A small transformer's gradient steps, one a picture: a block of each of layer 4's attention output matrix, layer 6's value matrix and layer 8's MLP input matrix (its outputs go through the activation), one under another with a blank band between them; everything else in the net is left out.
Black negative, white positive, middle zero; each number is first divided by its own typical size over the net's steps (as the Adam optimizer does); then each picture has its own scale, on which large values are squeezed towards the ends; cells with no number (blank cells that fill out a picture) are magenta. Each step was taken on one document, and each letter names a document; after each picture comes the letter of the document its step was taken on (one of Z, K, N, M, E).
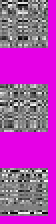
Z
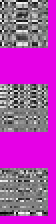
Z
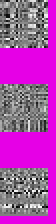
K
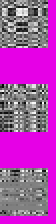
Z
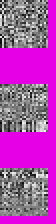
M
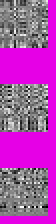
K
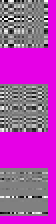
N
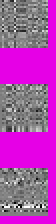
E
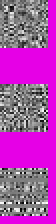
M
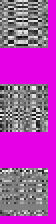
Z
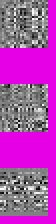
E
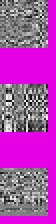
M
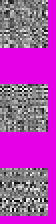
K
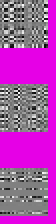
N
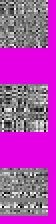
E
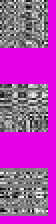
M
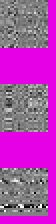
E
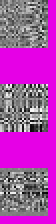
M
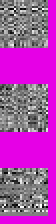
E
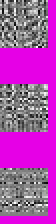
E
